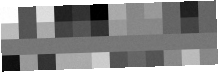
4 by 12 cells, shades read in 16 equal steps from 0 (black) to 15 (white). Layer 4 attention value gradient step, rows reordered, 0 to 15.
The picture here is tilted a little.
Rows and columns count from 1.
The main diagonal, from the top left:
15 5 7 10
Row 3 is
7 7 7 7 7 7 7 7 7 7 7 7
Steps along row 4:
up down up same up down up down up up down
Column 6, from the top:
0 3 7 12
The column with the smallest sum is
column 6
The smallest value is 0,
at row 1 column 6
